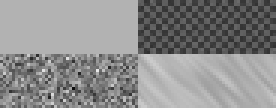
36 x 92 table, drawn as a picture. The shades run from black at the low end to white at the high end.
The table splits into 2 rows of 2 panels. Panel 1,1: high, flat. Panel 1,2: low, checkered. Panel 2,1: middling, fine-grained, strong in contrast. Panel 2,2: high, slanting down to the right, faint in contrast.
